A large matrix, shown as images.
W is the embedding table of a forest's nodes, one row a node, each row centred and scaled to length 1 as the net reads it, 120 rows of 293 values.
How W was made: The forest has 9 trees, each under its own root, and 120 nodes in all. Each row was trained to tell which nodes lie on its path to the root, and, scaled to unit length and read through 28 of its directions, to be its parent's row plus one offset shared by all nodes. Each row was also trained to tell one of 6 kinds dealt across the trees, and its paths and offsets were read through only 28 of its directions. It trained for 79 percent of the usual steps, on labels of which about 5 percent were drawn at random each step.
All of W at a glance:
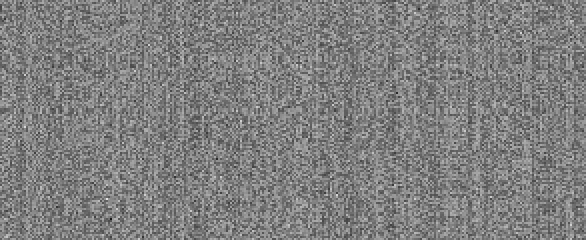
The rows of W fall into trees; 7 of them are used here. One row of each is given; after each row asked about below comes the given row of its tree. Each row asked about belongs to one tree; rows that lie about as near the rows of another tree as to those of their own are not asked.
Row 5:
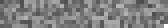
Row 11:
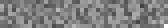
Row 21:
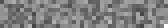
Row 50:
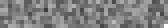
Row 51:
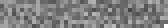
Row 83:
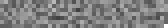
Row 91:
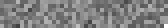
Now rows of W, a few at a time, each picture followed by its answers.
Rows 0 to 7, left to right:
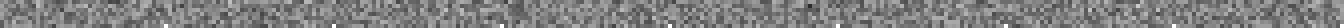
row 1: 83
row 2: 5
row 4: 21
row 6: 11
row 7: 83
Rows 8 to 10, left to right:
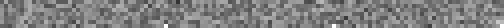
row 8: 11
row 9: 5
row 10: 21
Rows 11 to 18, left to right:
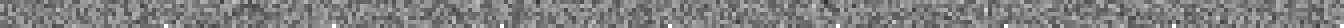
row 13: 83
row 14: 11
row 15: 91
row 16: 83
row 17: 5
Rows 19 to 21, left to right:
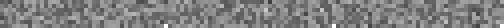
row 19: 5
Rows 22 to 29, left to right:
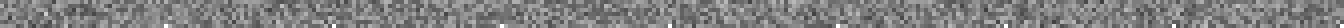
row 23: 51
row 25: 21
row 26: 50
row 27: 51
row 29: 11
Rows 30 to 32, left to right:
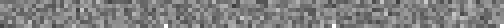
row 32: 50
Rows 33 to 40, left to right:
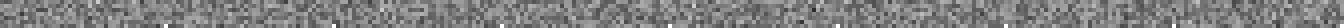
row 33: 50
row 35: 83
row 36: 83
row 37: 50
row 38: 83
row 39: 91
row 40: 50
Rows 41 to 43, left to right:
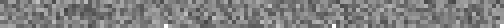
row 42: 51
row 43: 21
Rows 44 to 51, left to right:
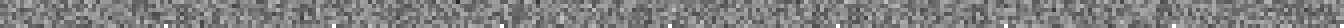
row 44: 51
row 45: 21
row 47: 11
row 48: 11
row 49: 21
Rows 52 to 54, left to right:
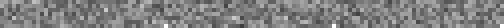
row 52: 21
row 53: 50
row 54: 11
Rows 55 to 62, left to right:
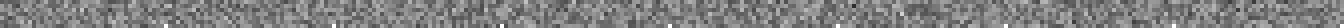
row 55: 11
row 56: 21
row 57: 51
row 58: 11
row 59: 50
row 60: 21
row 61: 21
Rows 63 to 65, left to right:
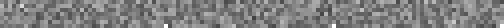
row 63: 11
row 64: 50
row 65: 50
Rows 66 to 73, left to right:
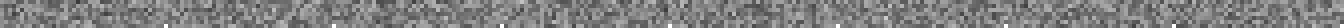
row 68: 11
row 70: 21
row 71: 51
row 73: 83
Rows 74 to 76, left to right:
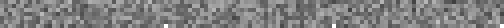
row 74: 50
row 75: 91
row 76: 11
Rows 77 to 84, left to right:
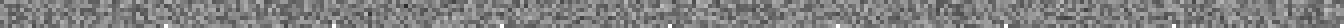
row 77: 21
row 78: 91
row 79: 21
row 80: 83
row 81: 21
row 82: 91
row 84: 5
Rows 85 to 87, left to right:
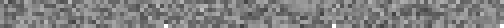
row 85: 11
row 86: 50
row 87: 21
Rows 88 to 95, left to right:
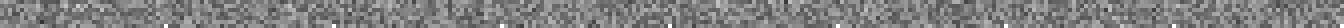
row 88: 11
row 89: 11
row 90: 5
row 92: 50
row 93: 91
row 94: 11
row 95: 91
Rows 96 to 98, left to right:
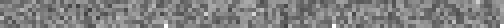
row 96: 21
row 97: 91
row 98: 83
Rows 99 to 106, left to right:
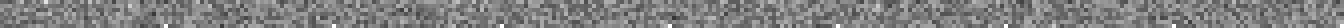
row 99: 50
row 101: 50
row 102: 21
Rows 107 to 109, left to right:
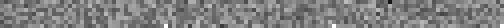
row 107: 50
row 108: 11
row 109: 21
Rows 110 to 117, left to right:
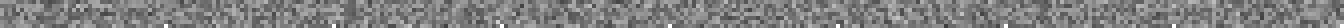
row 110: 11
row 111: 83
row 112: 11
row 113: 11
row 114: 83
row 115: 50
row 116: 83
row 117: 21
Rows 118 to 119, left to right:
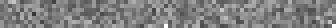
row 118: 21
